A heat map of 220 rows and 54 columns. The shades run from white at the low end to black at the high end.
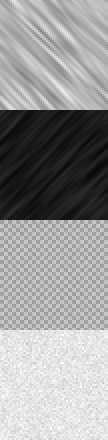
The table splits into 4 rows of 1 panel. Panel 1,1: low, slanting down to the right. Panel 2,1: very high, slanting up to the right, faint in contrast. Panel 3,1: low, checkered. Panel 4,1: very low, fine-grained, faint in contrast.
